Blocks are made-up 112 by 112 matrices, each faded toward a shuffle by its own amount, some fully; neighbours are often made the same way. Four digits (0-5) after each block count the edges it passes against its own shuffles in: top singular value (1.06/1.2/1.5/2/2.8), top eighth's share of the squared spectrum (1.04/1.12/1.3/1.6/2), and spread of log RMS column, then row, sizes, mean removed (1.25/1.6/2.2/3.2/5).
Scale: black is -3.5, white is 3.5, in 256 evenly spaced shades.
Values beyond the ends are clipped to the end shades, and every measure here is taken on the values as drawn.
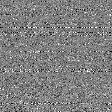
2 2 0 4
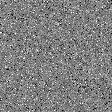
0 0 0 0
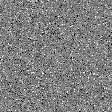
2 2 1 0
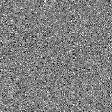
3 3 2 1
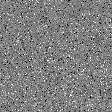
2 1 0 0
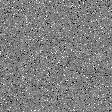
0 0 0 0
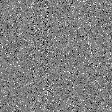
1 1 2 0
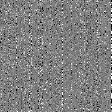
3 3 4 0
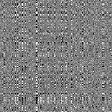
5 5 4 3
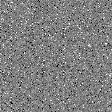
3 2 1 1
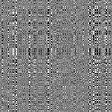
5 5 4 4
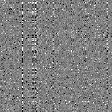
5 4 3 1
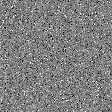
2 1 0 0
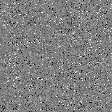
1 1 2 1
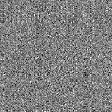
4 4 2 2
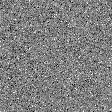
0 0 0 0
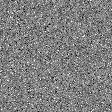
0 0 0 0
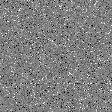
2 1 0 1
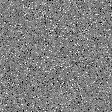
0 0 0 0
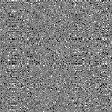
5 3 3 2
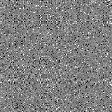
4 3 2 2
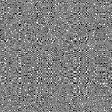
5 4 3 3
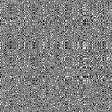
5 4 3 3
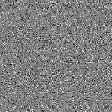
4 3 2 2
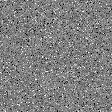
2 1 0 0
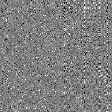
4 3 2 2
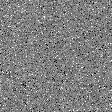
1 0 0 0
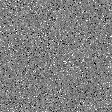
1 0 0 0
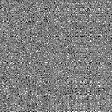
4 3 2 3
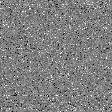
1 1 0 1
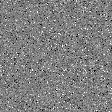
0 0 0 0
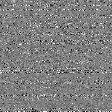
2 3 0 4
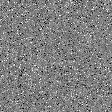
2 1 0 0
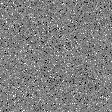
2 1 0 0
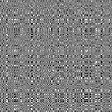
5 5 4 4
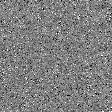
0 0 1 0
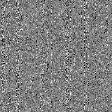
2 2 4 0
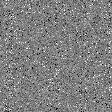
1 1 1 0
